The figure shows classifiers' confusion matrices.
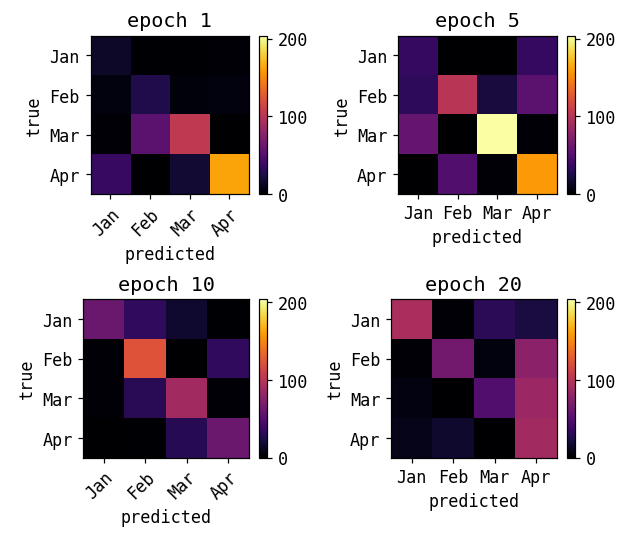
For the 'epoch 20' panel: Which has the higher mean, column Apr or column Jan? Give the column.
Apr
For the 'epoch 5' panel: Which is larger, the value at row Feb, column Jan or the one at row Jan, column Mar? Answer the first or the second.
the first
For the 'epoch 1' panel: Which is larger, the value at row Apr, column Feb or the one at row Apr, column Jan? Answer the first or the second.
the second
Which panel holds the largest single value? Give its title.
epoch 5
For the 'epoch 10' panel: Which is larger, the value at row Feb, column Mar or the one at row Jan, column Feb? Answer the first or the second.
the second
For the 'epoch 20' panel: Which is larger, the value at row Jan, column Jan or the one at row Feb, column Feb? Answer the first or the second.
the first
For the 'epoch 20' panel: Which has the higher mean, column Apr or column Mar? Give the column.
Apr
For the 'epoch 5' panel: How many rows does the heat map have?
4
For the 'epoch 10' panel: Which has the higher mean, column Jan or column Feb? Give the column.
Feb
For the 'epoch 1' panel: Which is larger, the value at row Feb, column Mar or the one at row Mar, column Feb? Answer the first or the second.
the second
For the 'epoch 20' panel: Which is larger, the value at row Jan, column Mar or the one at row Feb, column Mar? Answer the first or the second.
the first
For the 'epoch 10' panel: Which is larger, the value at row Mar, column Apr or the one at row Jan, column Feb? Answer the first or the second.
the second
